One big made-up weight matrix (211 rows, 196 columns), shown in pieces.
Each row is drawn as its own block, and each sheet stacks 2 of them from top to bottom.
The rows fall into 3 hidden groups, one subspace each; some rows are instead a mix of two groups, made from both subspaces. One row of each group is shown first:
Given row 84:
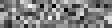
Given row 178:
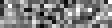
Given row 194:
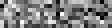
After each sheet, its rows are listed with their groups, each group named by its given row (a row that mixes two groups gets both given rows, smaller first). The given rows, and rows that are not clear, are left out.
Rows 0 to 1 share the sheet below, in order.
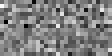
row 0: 84
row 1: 194
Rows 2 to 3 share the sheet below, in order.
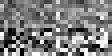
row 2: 194
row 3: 194
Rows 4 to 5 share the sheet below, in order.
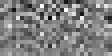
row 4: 84
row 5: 84
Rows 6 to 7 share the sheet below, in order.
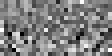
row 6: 84 and 194
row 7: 178
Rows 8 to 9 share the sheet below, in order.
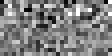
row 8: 178
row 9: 194
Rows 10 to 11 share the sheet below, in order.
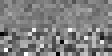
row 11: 84
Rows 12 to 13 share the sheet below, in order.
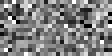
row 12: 178
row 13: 84
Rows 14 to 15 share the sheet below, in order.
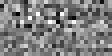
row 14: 194
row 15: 84
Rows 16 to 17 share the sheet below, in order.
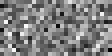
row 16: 84
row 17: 178
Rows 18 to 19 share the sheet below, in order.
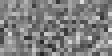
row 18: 194
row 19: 178
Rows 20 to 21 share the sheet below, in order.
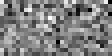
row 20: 178
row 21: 194
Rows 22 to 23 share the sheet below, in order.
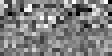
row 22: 178
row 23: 84 and 178
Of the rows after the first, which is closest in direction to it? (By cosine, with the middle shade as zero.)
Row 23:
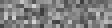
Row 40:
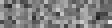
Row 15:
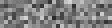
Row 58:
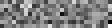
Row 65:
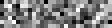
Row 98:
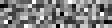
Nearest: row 65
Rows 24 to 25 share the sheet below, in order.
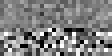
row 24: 178
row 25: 84
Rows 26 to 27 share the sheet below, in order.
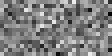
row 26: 178
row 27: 194
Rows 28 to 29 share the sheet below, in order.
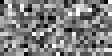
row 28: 178
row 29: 84
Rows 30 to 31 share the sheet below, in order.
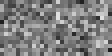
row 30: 194
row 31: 178
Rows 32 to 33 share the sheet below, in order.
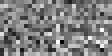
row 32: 84
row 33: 194
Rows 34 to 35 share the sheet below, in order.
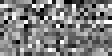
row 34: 84
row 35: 194
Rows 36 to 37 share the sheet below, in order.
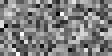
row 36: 194
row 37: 178
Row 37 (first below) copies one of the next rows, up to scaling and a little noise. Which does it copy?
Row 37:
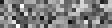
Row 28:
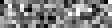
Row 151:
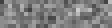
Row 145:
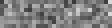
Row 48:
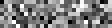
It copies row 48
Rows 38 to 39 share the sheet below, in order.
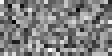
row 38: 178
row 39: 194
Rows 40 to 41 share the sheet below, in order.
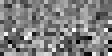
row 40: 178
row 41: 178
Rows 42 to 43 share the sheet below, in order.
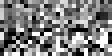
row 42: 178
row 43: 194
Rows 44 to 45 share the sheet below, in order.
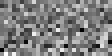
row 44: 84 and 178
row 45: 194
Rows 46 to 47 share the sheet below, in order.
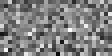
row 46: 84 and 178
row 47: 84
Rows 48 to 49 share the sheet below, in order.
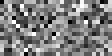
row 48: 178
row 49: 84
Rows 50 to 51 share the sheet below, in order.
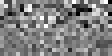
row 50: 178
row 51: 178
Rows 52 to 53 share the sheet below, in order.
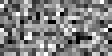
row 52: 194
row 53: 178
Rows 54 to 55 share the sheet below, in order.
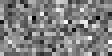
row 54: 178 and 194
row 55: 178
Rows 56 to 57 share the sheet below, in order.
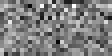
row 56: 84
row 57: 194
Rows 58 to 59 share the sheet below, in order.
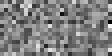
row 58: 178 and 194
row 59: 194
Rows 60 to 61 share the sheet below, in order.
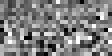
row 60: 194
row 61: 178
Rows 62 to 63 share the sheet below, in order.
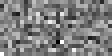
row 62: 194
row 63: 84 and 194
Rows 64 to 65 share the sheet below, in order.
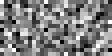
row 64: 178
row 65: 178
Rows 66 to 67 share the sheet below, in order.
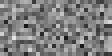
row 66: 84
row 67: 84
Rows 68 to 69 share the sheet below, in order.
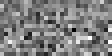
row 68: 194
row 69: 178
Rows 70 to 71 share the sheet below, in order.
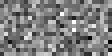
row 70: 194
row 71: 178
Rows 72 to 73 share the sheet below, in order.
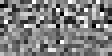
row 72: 84
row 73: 194
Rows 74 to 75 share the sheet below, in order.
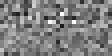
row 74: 194
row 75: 194
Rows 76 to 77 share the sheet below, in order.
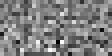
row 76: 194
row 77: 194
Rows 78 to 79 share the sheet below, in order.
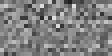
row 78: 84
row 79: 194
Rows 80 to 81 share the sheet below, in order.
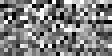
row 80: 84
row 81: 84
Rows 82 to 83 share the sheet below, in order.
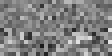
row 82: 84
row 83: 178
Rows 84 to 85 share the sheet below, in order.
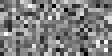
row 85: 84 and 178
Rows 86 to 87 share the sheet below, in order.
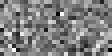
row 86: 194
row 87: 178
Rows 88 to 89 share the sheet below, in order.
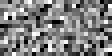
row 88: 84 and 194
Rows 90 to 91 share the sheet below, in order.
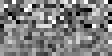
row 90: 178
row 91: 178
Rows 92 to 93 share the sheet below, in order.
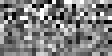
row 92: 84
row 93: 178
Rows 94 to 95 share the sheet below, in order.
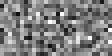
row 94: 194
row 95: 178
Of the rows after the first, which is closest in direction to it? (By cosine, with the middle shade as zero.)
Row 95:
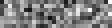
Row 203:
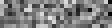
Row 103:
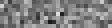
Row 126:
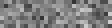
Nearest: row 126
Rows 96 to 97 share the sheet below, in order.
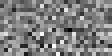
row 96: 84
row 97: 84
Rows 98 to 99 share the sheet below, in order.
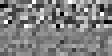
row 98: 84
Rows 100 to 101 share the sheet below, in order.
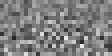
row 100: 194
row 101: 84
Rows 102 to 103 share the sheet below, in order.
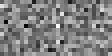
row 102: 84
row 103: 194
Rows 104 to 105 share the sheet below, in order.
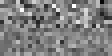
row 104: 84 and 178
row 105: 194
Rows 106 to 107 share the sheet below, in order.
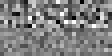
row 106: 194
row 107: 84
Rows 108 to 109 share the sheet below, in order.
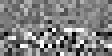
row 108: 178 and 194
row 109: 84
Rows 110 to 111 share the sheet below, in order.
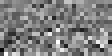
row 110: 84
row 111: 194
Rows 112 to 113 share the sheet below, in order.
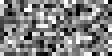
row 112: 178
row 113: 178
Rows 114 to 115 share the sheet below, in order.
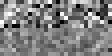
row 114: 194
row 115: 178
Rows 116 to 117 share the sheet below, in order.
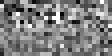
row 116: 84 and 194
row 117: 84 and 178
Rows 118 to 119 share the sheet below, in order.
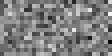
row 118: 178
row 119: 178
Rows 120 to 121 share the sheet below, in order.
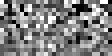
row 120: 178
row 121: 178
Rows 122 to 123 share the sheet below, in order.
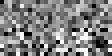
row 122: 84 and 178
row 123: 178
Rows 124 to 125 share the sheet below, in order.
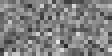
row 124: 84
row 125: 194
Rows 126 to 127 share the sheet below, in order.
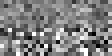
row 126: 178
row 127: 84 and 178
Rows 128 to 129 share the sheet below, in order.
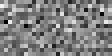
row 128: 84
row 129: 84
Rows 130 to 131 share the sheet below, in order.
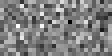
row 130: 178
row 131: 84 and 178
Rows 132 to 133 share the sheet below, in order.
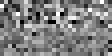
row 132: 194
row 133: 84 and 178
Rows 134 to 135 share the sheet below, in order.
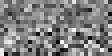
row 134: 178
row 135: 194
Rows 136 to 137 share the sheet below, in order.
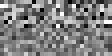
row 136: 84
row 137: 84
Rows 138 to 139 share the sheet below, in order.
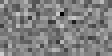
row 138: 194
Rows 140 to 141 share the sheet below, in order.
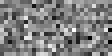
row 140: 84
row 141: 178
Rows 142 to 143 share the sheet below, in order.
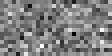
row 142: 84 and 178
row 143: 84 and 178
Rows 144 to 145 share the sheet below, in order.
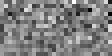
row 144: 178
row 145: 178
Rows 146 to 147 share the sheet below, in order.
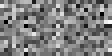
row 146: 84
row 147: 84
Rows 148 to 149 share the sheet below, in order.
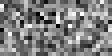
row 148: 194
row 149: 178
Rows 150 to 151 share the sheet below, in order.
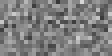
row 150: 194
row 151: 178
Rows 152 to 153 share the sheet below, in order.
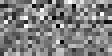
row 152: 84
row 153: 194
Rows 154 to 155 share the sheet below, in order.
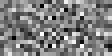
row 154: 84
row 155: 84
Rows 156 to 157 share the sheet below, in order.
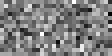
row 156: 178
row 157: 84 and 178
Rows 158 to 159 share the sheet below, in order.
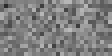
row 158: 84 and 178
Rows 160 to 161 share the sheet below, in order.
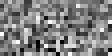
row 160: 194
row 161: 194
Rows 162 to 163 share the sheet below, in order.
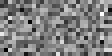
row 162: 84 and 194
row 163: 84
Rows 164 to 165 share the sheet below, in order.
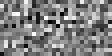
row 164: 194
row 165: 84
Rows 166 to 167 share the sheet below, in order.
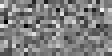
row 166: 84
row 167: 84
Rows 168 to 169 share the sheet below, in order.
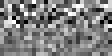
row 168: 84 and 178
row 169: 178
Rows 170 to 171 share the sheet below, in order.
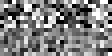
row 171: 84 and 194
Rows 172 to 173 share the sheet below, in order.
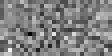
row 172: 178
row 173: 84
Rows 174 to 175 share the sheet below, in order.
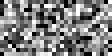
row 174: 178
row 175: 178
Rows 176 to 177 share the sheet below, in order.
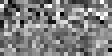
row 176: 194
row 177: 178
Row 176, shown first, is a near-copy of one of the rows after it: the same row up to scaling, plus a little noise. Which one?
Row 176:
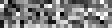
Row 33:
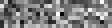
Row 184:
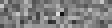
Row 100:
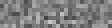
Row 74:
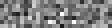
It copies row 33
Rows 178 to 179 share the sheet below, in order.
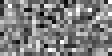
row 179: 194
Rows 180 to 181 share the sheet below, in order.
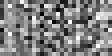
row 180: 178
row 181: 178
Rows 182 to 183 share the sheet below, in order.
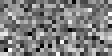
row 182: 178
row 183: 84
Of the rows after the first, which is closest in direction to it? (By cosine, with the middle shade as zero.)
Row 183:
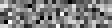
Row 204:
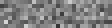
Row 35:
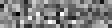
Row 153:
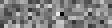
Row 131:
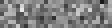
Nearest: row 131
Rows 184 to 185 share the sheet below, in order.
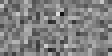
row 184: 194
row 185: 194
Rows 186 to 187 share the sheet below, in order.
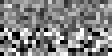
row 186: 84 and 178
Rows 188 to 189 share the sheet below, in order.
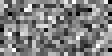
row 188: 178
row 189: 178
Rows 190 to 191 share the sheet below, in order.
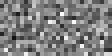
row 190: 194
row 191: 84
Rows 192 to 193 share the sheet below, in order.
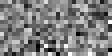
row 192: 178 and 194
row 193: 194
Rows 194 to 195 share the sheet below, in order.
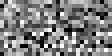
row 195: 84
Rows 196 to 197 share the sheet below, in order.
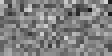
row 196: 178
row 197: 84
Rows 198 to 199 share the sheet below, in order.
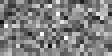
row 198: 194
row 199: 84
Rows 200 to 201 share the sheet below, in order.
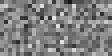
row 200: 84
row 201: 194
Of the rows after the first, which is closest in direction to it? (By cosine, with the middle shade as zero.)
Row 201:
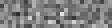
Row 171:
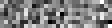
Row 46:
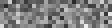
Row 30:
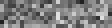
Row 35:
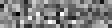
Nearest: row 35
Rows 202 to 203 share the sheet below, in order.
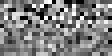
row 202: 84
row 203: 178
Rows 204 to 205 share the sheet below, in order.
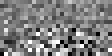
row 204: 84
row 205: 194
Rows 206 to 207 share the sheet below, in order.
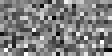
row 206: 84
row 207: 84
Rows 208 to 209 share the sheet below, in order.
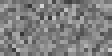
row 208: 84
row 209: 178
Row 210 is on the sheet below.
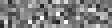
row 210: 84 and 194
